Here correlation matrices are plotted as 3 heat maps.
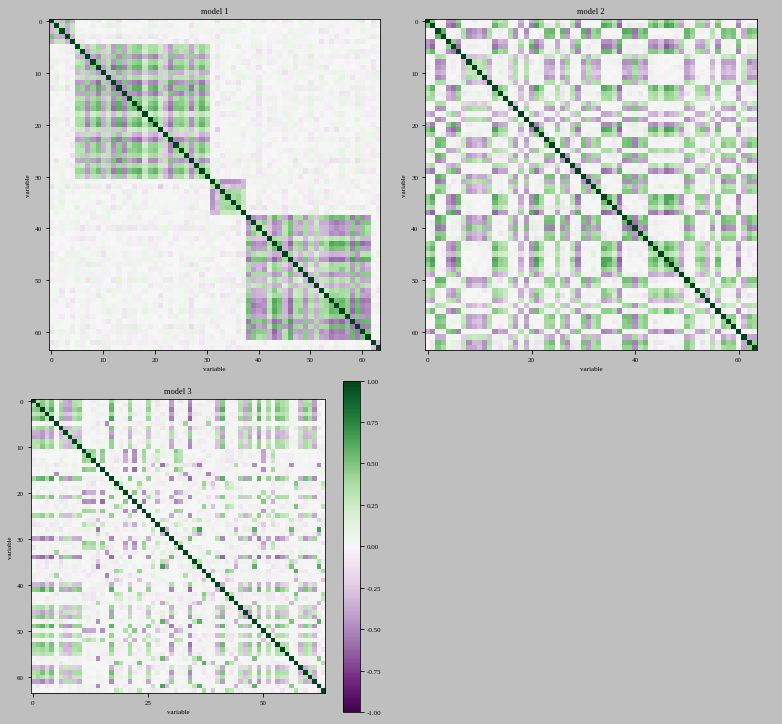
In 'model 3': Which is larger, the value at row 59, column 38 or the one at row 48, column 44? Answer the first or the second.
the first
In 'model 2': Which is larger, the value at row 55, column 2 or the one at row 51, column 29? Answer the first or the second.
the first
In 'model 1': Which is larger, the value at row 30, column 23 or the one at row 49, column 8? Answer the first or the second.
the second
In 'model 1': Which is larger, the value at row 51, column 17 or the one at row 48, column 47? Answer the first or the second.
the second
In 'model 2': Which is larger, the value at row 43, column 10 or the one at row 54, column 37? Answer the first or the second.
the second
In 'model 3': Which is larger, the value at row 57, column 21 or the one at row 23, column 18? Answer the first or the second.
the second
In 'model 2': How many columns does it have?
64
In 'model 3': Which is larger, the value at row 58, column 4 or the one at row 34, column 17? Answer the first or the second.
the first
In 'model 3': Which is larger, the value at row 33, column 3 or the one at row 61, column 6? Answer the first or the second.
the first
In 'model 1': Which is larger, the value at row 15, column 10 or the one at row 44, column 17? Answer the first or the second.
the second
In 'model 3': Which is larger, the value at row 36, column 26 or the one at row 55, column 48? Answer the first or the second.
the first
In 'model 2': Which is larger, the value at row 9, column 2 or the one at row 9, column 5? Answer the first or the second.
the second
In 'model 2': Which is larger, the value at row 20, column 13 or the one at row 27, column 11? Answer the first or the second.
the second
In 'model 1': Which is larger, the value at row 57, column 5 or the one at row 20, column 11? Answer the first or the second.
the second
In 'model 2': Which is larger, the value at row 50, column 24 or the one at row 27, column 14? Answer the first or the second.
the first
